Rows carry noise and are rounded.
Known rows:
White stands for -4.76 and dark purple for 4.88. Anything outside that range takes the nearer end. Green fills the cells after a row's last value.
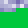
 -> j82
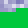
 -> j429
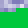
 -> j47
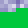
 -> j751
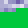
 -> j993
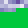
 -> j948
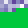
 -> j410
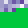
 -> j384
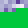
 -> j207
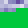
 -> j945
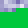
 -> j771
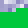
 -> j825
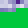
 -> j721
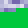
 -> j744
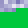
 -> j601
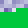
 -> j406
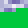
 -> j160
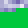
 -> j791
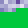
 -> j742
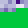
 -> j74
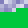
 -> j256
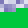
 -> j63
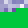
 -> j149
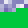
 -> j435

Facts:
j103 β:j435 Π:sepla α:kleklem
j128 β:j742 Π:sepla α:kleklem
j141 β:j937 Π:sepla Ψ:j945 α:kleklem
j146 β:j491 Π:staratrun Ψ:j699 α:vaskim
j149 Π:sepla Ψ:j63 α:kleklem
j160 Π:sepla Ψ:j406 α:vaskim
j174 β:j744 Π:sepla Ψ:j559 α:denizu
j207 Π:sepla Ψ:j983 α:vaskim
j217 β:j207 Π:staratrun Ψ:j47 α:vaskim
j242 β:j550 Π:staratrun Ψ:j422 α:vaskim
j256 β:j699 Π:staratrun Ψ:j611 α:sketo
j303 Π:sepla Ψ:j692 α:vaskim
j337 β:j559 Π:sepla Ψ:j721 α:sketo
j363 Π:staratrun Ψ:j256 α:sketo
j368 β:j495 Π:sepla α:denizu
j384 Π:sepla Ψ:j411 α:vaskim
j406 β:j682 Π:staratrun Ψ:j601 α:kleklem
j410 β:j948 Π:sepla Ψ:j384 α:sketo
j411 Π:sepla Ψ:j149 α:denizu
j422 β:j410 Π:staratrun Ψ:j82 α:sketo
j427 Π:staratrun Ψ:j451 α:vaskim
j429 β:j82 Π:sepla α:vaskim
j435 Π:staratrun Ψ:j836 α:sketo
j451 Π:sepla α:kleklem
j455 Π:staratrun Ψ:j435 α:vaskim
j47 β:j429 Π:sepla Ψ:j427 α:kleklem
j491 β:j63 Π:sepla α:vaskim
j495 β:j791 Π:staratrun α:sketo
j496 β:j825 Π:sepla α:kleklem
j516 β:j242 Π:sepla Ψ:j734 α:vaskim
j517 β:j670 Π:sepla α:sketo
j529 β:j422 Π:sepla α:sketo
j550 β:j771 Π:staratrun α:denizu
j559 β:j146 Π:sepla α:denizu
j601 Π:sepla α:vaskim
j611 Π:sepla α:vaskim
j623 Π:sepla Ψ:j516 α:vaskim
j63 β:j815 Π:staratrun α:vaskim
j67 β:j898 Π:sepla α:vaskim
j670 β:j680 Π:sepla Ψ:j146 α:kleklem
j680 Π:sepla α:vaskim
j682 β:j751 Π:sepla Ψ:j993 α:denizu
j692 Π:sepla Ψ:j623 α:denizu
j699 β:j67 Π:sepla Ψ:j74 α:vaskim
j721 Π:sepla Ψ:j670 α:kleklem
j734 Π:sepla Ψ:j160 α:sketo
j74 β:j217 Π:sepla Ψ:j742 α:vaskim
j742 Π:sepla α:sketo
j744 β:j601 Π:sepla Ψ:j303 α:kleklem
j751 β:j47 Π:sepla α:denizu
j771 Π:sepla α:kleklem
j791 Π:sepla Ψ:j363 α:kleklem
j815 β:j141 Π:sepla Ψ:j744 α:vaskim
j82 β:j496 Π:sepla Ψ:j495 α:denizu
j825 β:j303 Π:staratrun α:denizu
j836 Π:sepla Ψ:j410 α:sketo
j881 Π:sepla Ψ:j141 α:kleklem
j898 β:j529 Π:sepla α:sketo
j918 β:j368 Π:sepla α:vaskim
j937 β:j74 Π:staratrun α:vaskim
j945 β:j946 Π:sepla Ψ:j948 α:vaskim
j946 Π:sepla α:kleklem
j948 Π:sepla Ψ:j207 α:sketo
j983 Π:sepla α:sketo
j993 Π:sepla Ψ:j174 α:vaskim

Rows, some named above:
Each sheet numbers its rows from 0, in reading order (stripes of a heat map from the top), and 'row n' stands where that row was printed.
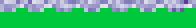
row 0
j550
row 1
j495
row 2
j47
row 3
j455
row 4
j47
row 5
j427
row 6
j141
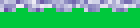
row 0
j217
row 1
j303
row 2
j682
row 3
j63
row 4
j160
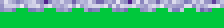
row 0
j496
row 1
j721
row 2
j368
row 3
j744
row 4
j337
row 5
j983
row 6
j242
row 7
j815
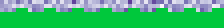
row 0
j611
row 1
j63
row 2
j491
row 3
j451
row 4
j559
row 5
j836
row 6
j63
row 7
j937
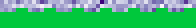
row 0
j611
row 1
j734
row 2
j174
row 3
j146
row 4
j550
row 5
j411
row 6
j141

